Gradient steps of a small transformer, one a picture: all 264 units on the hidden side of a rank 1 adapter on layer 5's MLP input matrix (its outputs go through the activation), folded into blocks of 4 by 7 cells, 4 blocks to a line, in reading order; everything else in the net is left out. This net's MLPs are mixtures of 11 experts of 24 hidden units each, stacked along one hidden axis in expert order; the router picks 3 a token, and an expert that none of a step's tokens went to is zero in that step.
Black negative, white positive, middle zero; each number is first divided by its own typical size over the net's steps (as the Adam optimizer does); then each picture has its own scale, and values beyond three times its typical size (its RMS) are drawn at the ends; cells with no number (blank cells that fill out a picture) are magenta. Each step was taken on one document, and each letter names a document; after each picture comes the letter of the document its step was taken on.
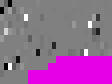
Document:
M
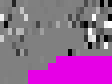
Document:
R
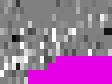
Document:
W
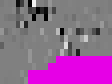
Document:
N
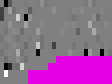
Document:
M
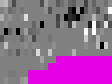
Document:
R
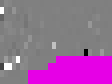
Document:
M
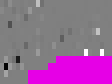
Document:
M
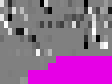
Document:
R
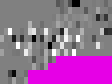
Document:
W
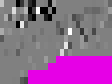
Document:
N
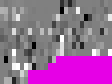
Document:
W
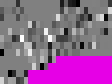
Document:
W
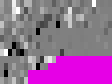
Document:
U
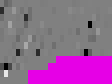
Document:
M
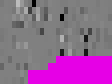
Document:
N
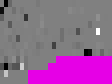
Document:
M
